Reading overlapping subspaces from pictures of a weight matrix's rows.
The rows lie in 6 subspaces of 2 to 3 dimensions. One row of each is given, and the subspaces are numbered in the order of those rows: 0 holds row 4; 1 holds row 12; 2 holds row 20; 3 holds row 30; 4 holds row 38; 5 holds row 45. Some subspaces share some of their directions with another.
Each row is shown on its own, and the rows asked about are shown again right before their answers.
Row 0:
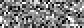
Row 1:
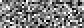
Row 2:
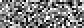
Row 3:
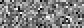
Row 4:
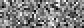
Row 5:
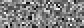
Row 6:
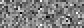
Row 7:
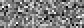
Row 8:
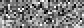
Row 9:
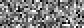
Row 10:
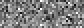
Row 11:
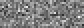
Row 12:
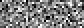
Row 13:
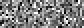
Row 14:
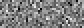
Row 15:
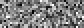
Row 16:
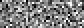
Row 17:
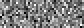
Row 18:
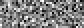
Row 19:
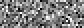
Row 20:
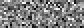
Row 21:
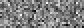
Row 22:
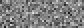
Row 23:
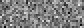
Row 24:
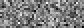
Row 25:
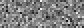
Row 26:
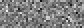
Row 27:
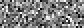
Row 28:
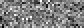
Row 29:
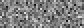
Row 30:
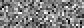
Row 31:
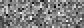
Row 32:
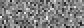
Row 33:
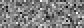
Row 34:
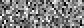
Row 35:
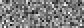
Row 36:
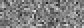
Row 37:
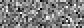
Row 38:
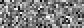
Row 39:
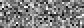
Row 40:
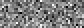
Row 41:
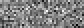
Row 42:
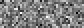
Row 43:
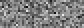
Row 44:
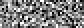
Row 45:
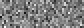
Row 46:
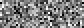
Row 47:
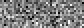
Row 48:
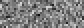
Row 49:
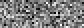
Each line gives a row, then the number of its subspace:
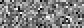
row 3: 4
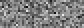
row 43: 3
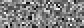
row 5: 2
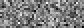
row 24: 0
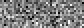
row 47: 3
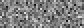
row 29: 5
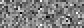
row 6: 4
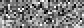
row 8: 2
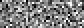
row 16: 1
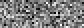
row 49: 3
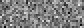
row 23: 5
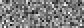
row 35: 5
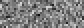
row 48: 1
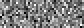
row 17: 5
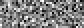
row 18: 4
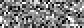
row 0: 2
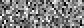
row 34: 5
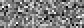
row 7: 3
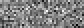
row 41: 2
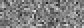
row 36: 0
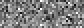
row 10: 2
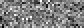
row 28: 2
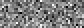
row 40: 3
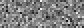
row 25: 2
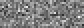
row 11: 3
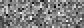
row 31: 2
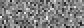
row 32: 5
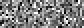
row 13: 1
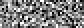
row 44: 4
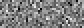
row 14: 1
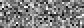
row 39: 3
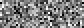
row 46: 3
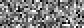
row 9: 0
